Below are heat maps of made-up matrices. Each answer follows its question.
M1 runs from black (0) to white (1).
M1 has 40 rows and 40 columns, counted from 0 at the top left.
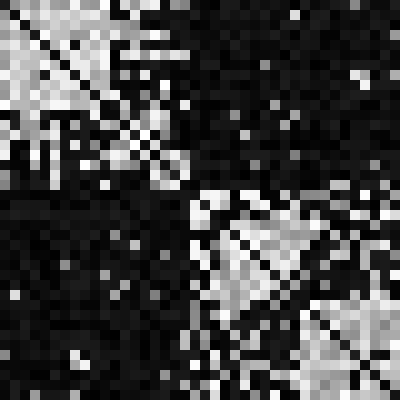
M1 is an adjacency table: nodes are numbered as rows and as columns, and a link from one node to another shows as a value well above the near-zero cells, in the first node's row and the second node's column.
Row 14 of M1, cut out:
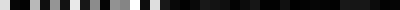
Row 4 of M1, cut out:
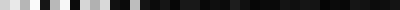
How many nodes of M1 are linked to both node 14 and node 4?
5
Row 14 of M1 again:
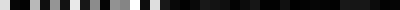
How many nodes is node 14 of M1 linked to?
9
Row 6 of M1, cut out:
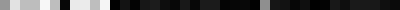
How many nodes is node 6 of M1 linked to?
11
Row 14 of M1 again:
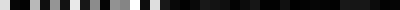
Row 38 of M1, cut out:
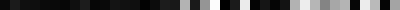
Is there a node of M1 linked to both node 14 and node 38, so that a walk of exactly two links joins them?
no
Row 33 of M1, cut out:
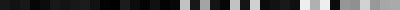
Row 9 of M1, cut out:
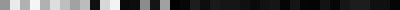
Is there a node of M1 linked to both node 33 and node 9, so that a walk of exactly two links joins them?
no
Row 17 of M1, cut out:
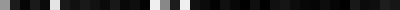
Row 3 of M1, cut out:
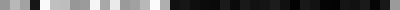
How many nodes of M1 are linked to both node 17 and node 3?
4
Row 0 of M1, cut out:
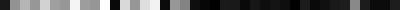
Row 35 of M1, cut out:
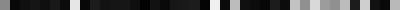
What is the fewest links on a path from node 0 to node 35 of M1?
1
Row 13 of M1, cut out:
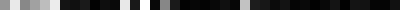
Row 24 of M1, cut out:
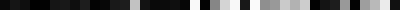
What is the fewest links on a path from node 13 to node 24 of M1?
1
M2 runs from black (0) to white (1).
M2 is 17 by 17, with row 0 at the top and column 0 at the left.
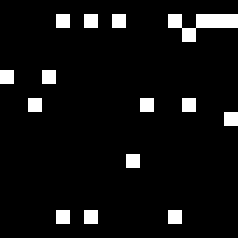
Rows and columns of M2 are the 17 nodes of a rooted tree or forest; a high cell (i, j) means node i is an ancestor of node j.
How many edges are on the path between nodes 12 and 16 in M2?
4
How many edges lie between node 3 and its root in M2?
1
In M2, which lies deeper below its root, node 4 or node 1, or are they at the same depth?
node 4
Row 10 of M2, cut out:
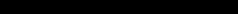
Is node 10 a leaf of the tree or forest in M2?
yes
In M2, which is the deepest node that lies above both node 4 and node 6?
15
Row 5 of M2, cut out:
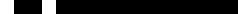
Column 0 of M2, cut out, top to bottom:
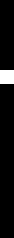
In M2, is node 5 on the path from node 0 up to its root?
yes
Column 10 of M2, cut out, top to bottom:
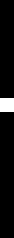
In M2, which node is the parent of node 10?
7
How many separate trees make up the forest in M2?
4
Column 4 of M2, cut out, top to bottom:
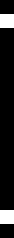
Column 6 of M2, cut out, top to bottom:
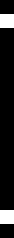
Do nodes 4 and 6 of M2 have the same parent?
yes
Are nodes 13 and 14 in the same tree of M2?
no
